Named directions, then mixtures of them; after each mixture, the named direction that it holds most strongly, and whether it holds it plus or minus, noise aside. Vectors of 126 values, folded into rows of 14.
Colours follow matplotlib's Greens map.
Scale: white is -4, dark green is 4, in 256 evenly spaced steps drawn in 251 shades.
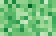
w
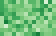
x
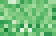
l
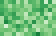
x, plus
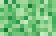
w, plus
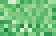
l, plus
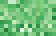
l, plus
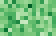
w, plus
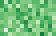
w, minus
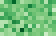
l, minus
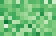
x, plus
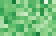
x, plus
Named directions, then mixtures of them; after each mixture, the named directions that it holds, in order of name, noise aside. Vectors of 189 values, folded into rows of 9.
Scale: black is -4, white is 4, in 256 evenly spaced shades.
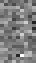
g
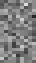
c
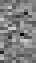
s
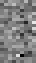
g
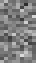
c, g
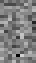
c, g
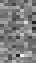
g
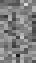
c, g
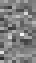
s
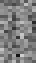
c, g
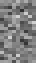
g, s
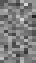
c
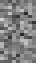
g, s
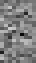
s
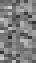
g, s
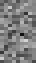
c, s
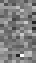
g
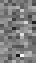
g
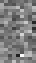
g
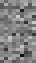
c, g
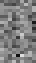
c, g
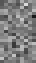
c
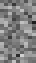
g, s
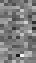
g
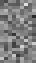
c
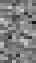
g, s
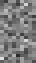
c, s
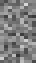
c, s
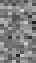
g, s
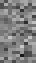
c, g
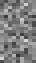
c, s
